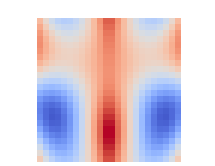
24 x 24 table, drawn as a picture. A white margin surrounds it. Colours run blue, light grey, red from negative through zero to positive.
The left and right halves mirror each other. No lone cell stands out from its neighbours. The bottom middle is the ninth with the highest average.
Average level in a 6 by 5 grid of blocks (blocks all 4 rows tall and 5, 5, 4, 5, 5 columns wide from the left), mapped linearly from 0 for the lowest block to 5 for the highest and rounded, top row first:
33433 / 33433 / 23432 / 02420 / 02520 / 12521
